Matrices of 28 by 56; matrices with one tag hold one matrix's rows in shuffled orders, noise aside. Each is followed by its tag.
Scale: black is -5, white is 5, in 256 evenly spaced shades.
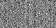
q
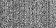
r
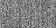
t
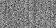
q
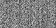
t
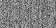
t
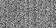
q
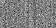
q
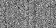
q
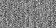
q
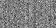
q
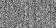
q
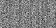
t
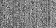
r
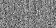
q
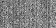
r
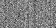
q
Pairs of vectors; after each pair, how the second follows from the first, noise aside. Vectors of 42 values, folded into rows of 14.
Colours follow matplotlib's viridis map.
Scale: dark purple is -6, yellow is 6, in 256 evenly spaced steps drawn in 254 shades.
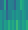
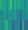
reversed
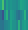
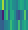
scaled up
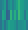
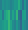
reversed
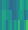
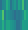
wrapped around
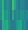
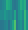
reversed
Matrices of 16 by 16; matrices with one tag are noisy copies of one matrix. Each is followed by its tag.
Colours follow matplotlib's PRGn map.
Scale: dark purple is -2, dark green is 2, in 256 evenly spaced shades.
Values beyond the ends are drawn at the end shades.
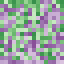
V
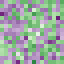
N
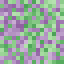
N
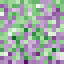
V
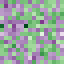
N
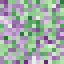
N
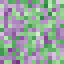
N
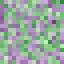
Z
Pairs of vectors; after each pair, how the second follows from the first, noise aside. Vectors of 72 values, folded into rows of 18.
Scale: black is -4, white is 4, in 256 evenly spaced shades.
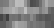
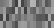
sign-scrambled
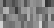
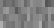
shrunk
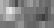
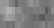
shrunk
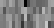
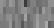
shrunk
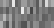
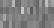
shrunk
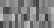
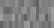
shrunk
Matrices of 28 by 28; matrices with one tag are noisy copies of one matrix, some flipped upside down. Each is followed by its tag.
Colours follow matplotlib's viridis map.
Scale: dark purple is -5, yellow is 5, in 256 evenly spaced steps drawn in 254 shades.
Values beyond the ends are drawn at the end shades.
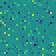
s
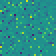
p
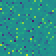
p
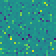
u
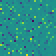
p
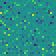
s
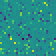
u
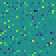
s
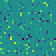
u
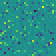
s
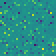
s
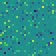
s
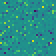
s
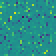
u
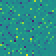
p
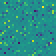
s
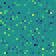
s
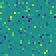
u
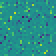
u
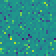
u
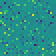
s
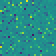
p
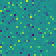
p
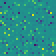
s
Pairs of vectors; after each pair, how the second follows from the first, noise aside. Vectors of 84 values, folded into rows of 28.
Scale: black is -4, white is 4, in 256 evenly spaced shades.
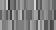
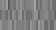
shrunk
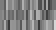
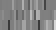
partly zeroed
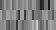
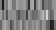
wrapped around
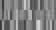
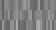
shrunk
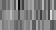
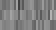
shrunk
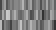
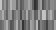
wrapped around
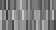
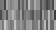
wrapped around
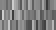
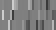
partly zeroed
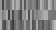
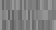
shrunk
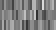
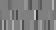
partly zeroed
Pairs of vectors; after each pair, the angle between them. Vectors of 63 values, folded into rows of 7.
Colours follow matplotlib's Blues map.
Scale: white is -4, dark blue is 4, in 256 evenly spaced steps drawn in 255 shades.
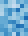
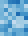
orthogonal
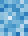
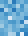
partly aligned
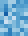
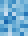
nearly opposite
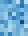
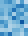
nearly parallel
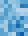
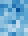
partly opposed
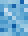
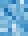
nearly opposite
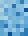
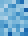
nearly parallel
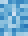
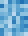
nearly parallel
